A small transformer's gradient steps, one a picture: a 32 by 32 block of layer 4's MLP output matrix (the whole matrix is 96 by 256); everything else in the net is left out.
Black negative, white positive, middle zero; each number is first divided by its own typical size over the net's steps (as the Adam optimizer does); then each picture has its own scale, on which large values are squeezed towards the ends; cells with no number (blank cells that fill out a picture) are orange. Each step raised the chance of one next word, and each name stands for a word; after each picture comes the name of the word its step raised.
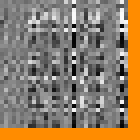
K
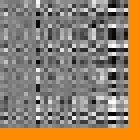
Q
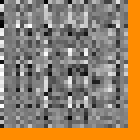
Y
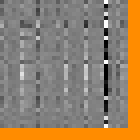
Y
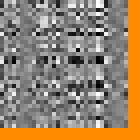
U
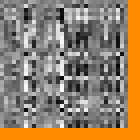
K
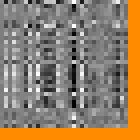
Y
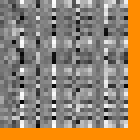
U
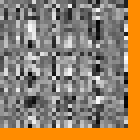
K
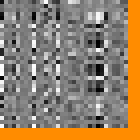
K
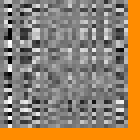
Q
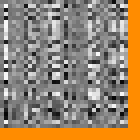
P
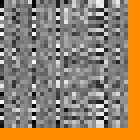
U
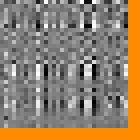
Y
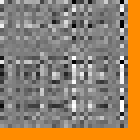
Y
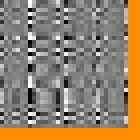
Q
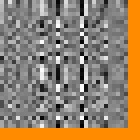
U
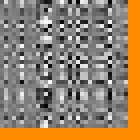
P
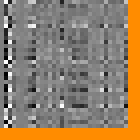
Y
